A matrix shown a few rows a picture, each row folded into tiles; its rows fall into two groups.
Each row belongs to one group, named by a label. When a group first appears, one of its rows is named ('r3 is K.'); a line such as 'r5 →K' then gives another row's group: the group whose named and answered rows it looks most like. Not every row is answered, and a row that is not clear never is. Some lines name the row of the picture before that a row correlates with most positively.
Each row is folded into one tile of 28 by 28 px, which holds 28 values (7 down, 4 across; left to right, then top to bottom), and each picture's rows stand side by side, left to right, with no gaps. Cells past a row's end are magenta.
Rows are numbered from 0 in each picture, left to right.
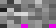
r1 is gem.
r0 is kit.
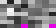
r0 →kit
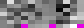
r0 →gem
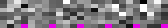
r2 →gem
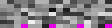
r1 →gem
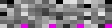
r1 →gem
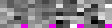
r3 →kit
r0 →kit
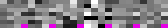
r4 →gem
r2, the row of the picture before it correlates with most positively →3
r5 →gem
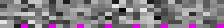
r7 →kit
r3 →gem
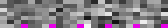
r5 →gem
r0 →kit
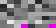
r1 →kit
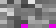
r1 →kit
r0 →kit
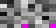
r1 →kit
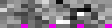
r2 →gem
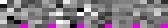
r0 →kit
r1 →gem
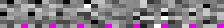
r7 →kit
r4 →gem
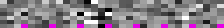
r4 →kit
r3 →gem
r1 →kit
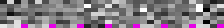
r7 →kit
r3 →kit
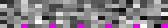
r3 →kit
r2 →gem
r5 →gem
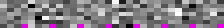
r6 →kit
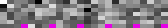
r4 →gem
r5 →gem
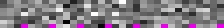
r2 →kit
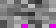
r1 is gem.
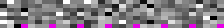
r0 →gem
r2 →gem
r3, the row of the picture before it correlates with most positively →0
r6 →gem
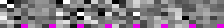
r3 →gem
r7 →kit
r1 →gem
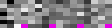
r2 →gem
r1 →kit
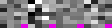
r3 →kit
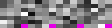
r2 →kit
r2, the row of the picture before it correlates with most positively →3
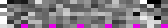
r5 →kit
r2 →kit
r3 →kit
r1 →gem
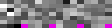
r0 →kit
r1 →gem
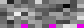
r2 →kit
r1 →gem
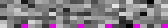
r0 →gem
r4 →kit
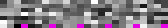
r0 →gem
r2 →gem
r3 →gem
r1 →kit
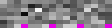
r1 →kit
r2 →kit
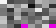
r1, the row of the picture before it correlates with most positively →1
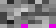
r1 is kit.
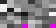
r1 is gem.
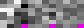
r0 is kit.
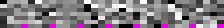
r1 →gem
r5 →kit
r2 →gem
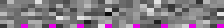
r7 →gem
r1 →gem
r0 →gem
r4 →kit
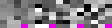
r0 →kit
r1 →kit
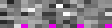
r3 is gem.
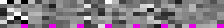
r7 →kit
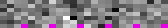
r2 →kit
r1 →gem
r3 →gem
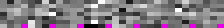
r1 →gem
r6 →kit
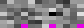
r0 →gem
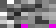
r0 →gem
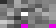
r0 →gem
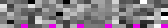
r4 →kit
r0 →kit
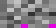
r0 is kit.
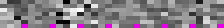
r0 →kit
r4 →gem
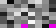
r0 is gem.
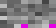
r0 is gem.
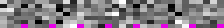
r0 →kit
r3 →gem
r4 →gem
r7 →kit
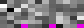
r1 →kit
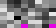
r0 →kit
